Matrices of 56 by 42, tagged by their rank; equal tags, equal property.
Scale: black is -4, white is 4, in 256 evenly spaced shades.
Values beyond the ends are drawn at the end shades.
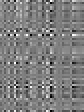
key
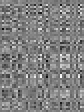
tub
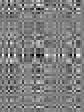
key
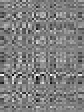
tub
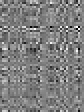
tub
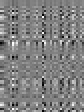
key
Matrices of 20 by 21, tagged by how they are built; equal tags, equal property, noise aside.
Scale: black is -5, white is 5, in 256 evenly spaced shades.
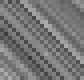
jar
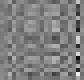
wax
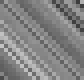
jar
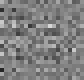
wax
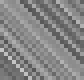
jar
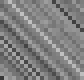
jar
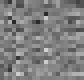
wax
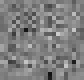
wax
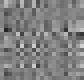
wax
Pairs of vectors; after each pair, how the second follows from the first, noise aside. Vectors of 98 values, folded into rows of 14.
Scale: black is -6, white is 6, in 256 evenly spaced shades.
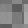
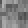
wrapped around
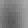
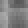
wrapped around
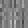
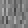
wrapped around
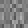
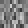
scaled up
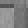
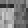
scaled up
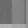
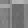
wrapped around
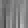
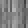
wrapped around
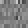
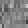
wrapped around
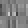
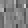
wrapped around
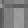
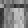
scaled up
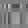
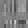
wrapped around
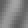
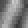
scaled up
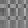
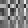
scaled up
